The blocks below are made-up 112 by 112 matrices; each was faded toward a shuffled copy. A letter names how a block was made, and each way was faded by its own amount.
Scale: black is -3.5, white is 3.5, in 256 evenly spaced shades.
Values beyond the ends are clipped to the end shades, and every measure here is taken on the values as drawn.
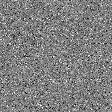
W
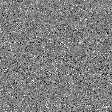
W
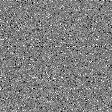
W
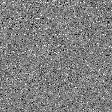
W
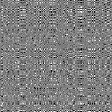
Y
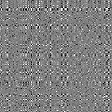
Y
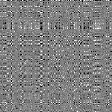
Y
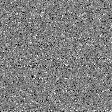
W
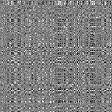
Y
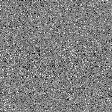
W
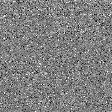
W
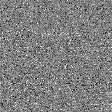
W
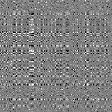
Y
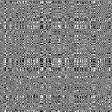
Y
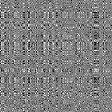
Y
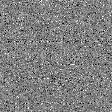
W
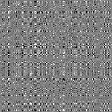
Y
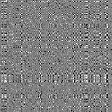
Y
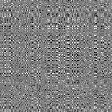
Y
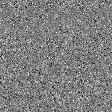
W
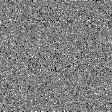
W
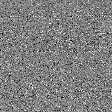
W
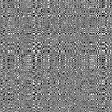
Y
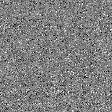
W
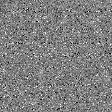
W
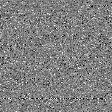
W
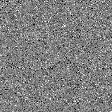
W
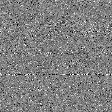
W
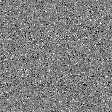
W
